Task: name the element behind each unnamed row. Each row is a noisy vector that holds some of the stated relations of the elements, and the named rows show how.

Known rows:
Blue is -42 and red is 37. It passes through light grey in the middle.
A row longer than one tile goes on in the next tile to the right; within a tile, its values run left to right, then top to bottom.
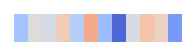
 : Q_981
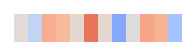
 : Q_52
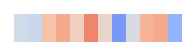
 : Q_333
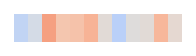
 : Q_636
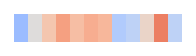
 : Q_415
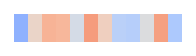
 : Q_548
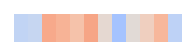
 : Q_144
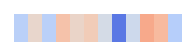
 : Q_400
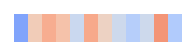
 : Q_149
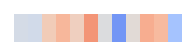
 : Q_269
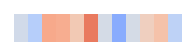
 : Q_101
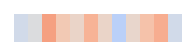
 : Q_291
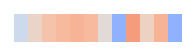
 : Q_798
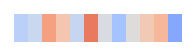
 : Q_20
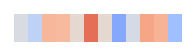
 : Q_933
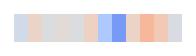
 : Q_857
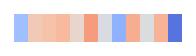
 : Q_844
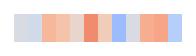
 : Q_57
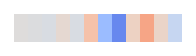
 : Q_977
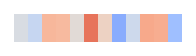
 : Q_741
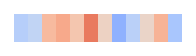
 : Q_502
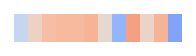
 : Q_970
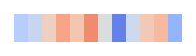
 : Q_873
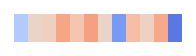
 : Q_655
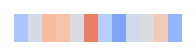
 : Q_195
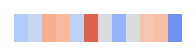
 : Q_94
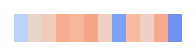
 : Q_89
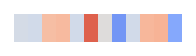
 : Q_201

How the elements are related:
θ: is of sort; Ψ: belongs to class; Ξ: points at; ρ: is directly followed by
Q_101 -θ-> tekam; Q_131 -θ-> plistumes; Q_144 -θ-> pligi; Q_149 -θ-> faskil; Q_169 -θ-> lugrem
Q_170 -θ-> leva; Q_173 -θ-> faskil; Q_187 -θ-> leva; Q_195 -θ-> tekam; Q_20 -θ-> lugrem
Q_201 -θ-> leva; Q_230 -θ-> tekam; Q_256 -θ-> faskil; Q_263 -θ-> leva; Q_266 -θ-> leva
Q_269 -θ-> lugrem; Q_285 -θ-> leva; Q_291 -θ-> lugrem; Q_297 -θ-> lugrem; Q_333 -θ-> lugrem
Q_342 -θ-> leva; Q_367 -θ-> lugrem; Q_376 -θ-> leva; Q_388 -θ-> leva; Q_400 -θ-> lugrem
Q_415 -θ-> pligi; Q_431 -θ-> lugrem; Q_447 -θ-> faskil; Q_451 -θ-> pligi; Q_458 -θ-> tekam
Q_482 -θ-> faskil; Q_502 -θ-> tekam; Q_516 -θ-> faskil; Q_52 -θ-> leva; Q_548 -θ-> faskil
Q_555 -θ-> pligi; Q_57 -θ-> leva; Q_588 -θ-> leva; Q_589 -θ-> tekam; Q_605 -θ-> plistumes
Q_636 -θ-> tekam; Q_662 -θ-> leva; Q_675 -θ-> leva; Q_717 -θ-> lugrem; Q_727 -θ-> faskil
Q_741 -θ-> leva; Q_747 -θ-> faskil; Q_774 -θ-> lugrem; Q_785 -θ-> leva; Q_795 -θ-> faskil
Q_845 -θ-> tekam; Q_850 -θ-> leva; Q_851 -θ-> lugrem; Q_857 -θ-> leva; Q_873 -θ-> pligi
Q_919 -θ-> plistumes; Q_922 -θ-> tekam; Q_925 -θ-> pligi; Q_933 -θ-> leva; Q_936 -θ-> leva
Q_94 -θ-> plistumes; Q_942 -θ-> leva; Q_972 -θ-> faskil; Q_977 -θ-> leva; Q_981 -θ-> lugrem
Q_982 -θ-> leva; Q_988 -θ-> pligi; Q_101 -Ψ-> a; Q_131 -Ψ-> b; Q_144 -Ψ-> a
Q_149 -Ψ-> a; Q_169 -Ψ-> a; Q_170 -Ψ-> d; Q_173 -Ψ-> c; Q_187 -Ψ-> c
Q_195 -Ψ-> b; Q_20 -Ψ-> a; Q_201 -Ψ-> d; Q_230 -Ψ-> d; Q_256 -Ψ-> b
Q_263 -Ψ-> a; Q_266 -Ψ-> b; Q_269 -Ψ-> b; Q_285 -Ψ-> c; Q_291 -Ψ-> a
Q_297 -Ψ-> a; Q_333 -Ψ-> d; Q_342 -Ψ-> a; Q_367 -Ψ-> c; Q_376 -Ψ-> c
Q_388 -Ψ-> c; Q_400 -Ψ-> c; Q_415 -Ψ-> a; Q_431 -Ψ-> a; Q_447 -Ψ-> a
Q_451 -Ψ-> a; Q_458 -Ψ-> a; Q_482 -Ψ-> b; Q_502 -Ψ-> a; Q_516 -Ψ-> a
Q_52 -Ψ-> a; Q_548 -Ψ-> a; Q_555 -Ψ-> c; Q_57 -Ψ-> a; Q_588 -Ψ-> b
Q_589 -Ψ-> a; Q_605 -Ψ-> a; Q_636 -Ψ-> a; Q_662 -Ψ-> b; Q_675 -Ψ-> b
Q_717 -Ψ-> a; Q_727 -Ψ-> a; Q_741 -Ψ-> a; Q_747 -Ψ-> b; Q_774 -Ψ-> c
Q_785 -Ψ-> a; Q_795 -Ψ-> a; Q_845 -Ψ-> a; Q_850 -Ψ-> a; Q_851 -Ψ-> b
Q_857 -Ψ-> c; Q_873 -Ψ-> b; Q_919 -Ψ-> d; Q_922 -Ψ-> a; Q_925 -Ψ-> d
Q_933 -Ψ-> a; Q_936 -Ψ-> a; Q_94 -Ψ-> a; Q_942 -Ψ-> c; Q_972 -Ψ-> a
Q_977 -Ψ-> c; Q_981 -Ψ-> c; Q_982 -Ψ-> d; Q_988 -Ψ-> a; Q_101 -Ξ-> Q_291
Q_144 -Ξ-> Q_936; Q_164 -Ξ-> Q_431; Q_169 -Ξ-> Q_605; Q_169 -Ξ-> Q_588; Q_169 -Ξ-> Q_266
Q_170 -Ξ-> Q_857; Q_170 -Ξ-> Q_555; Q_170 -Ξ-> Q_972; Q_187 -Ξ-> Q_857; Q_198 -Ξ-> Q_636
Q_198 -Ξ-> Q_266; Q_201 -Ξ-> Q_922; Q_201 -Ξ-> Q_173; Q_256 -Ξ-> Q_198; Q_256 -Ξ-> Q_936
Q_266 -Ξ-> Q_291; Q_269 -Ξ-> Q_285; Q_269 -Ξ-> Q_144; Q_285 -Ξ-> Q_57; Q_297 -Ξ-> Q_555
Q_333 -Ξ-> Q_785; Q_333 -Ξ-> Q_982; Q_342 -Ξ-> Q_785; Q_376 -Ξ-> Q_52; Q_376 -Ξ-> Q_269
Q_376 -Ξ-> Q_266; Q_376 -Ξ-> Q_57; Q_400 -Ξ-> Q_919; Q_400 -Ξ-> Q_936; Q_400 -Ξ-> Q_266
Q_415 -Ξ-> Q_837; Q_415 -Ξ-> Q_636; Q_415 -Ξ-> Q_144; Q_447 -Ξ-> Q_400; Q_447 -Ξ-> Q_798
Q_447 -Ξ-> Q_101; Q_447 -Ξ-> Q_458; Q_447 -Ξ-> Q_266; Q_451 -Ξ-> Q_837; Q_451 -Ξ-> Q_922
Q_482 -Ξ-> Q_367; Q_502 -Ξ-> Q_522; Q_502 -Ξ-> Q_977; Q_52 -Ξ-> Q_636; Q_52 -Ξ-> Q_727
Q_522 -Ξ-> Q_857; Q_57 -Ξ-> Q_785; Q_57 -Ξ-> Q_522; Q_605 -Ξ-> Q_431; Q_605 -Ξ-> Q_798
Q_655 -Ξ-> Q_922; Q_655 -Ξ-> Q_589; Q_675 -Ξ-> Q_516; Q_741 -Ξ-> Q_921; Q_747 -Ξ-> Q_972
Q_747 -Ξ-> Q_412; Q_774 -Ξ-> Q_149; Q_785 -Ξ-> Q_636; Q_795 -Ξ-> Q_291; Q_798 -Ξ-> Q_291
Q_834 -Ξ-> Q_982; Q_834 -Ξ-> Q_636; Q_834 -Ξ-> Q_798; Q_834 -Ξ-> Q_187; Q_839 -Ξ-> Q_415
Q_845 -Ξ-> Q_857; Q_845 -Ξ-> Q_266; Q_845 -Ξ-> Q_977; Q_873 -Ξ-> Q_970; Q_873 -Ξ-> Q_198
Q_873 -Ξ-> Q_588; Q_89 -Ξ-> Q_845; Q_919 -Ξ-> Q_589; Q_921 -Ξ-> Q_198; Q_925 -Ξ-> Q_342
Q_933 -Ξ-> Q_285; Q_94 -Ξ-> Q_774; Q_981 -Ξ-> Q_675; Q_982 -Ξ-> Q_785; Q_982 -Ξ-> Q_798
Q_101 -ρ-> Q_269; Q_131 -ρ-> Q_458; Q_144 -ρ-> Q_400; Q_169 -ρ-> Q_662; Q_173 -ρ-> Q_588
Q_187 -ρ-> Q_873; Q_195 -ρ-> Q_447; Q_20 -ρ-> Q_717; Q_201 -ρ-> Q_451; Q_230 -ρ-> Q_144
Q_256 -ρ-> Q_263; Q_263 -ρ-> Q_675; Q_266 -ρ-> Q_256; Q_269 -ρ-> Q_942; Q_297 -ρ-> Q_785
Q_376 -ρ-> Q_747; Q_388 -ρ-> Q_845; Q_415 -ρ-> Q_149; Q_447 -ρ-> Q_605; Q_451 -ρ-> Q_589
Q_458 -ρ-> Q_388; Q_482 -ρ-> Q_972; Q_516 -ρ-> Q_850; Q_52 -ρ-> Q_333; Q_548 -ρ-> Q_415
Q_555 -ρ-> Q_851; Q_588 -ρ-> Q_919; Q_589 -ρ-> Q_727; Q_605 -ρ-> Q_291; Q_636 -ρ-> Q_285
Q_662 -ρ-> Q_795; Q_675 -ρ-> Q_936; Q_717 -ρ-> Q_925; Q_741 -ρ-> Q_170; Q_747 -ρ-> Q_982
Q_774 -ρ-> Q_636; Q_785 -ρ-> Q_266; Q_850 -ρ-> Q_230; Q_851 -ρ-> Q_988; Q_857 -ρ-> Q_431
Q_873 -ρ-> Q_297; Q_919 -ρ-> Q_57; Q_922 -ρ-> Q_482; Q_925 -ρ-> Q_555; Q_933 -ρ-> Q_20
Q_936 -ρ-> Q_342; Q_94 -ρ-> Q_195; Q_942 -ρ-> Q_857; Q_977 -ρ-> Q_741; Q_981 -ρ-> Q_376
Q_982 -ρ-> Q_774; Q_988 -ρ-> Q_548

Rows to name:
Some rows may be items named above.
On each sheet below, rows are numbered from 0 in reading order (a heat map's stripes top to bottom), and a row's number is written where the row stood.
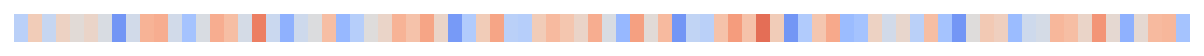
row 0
Q_285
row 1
Q_230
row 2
Q_256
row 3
Q_412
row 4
Q_447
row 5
Q_367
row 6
Q_919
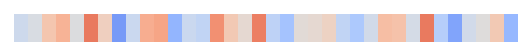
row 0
Q_170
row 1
Q_922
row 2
Q_195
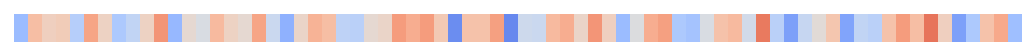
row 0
Q_675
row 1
Q_588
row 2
Q_834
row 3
Q_605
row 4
Q_482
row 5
Q_447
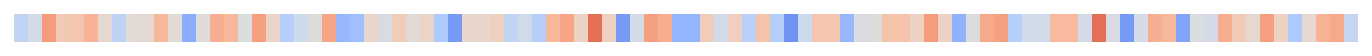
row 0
Q_636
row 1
Q_988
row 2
Q_555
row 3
Q_169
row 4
Q_774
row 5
Q_982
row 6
Q_201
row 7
Q_785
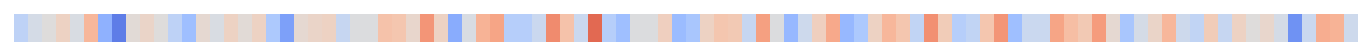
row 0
Q_173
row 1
Q_555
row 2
Q_982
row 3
Q_516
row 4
Q_851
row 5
Q_263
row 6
Q_727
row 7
Q_285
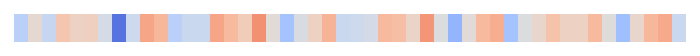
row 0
Q_400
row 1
Q_727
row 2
Q_919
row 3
Q_266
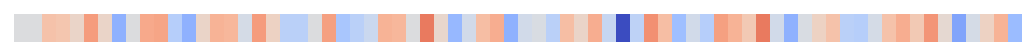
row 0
Q_982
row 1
Q_548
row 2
Q_297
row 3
Q_376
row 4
Q_101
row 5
Q_925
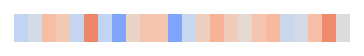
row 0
Q_131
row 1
Q_936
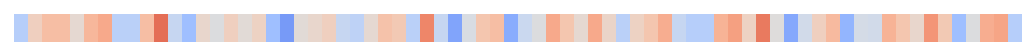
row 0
Q_342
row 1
Q_555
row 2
Q_662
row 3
Q_431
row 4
Q_451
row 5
Q_57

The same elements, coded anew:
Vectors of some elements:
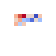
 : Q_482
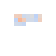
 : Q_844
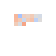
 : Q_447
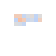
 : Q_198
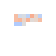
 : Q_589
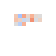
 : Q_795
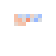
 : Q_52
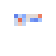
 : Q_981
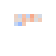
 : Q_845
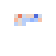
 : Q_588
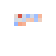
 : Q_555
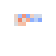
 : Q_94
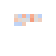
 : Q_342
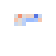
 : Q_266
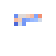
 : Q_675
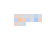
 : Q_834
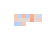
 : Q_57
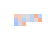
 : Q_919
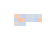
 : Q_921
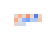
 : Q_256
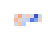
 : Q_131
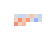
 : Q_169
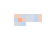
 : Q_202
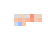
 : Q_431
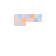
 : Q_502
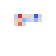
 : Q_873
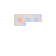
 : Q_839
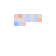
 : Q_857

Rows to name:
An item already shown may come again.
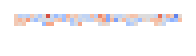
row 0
Q_101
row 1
Q_555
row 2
Q_982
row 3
Q_173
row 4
Q_285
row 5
Q_269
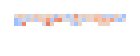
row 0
Q_170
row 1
Q_451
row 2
Q_400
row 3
Q_101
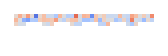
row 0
Q_256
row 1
Q_458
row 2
Q_851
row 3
Q_230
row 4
Q_774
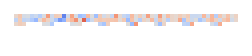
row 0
Q_376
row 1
Q_195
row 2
Q_922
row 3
Q_636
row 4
Q_333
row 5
Q_400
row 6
Q_230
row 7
Q_548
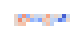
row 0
Q_94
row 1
Q_131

